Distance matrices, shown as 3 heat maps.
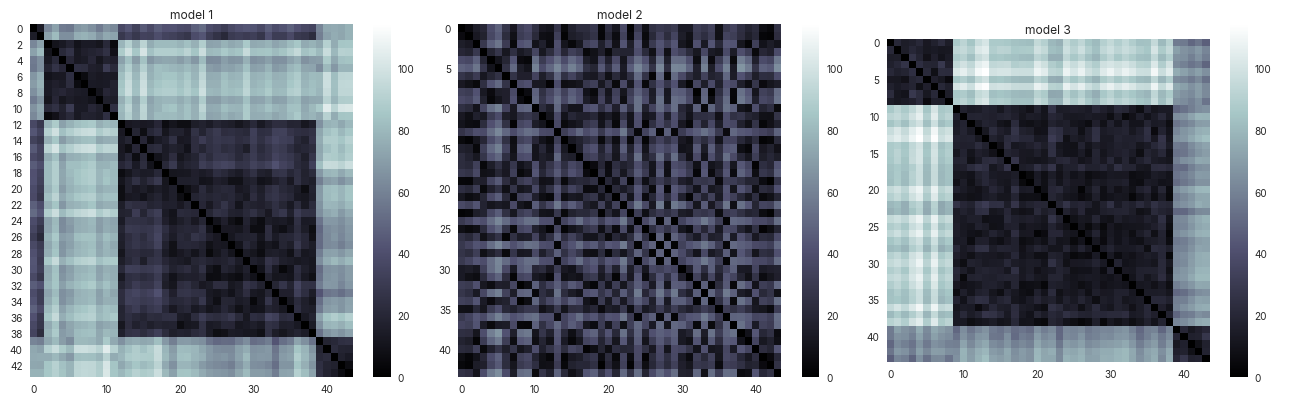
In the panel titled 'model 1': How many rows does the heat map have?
44
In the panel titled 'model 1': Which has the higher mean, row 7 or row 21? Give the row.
7
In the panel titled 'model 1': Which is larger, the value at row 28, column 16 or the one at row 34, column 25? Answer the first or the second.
the first
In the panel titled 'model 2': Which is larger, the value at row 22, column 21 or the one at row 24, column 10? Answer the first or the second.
the second
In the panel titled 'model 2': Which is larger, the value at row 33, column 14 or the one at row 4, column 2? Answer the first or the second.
the second
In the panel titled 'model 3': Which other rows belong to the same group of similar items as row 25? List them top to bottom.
9, 10, 11, 12, 13, 14, 15, 16, 17, 18, 19, 20, 21, 22, 23, 24, 26, 27, 28, 29, 30, 31, 32, 33, 34, 35, 36, 37, 38
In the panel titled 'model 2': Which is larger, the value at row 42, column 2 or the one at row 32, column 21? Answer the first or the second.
the second
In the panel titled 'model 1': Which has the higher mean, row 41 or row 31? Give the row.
41
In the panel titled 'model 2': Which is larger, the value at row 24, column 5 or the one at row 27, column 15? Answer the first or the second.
the first
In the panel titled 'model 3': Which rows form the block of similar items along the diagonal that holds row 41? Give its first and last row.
39 to 43
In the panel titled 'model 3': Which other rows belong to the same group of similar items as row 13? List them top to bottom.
9, 10, 11, 12, 14, 15, 16, 17, 18, 19, 20, 21, 22, 23, 24, 25, 26, 27, 28, 29, 30, 31, 32, 33, 34, 35, 36, 37, 38
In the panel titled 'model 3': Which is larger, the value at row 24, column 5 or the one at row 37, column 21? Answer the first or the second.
the first
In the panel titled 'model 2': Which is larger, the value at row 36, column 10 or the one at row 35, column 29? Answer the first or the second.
the first
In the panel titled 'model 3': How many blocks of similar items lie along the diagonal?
3
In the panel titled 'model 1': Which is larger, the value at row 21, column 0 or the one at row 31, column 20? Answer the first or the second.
the first
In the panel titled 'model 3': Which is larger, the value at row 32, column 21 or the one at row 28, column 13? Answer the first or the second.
the second
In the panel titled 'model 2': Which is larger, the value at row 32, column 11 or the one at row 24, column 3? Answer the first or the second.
the second
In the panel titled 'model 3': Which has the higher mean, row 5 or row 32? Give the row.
5
